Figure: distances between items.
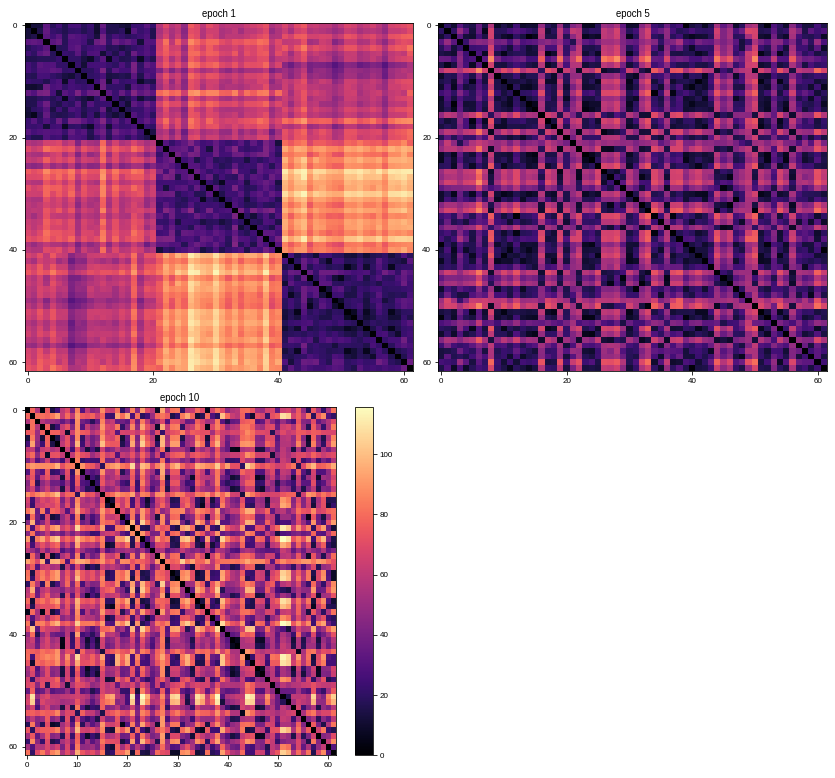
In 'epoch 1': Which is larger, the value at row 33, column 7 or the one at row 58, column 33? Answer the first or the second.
the second
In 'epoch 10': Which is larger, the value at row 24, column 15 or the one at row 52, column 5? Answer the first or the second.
the first
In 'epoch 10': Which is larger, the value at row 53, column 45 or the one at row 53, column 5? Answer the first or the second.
the first
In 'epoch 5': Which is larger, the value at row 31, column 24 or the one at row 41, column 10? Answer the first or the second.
the first
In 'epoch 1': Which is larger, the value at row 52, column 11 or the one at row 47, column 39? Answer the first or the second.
the second
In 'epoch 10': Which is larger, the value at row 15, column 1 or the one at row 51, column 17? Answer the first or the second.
the second
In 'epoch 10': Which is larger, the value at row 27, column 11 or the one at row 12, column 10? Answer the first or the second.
the first
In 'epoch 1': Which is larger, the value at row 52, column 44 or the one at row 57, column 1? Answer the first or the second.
the second
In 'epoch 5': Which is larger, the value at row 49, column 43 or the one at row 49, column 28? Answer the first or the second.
the second
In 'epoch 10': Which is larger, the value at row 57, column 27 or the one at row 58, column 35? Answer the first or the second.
the first
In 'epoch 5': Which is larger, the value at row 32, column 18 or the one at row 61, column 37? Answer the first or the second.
the first
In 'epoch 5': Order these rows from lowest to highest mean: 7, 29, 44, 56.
7, 29, 56, 44
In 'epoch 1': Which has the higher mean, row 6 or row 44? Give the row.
44
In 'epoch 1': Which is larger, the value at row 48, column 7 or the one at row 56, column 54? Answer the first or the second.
the first
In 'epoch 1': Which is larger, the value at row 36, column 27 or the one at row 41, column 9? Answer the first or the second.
the second
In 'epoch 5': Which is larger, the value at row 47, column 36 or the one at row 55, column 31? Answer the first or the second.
the first
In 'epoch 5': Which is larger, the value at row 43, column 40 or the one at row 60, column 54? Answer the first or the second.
the first
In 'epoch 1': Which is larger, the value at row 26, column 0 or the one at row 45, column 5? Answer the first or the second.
the first
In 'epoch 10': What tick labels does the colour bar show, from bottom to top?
0, 20, 40, 60, 80, 100
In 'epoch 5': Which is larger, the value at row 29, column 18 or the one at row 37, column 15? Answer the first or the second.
the first
